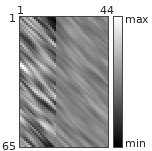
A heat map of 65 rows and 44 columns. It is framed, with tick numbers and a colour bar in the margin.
The distribution is heavy-tailed on both sides. A vertical seam about 40% of the way across splits the table, and the right part is calmer. No overall slope runs across the table. Streaks slant down to the right.
